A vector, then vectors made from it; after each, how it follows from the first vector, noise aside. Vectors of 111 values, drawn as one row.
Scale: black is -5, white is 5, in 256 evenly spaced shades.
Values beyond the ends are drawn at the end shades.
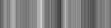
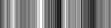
scaled up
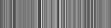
sign-scrambled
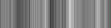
reversed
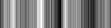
scaled up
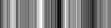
scaled up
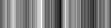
scaled up
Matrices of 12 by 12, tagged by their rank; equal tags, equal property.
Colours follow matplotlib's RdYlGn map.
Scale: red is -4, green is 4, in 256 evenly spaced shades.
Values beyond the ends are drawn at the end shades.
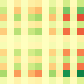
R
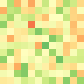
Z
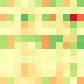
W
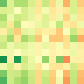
W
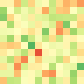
Z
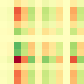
R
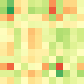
W
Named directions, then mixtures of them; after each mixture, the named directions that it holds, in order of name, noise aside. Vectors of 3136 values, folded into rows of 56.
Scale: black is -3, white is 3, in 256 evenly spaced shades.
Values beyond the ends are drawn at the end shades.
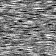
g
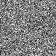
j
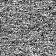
g, j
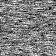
g, j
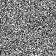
j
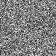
j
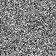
j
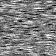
g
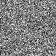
j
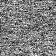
g, j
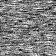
g, j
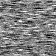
g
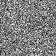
j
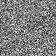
j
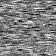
g
